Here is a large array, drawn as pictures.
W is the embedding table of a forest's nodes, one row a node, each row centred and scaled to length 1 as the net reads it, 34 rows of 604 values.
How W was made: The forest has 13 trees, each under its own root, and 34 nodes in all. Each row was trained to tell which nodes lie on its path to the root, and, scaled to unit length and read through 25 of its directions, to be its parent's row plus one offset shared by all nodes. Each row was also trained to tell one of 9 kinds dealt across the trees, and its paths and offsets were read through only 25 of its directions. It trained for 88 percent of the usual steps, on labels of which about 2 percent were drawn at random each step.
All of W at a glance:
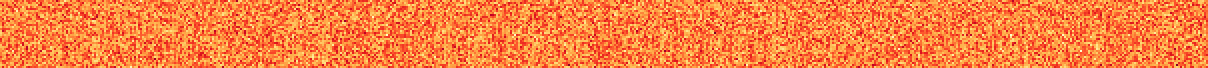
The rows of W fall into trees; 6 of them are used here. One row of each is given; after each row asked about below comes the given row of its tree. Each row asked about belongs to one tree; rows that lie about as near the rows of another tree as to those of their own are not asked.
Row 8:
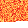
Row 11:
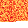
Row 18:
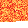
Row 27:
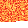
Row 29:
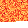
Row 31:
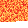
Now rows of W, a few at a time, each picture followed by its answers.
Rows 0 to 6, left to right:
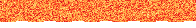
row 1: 27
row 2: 31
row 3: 18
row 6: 27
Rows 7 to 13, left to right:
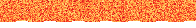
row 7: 11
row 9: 27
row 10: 31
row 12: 27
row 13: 11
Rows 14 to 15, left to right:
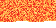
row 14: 29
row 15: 11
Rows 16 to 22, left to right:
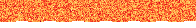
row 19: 29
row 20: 29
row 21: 31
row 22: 18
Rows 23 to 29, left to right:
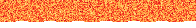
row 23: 18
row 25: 18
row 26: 8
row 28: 8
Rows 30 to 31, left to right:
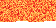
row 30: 29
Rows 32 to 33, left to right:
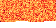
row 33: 27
